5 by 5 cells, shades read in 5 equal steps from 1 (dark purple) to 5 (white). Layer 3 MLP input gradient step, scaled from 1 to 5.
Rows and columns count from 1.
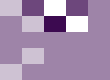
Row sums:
16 16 15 16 16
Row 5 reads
4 3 3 3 3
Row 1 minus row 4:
1 -2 2 -1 0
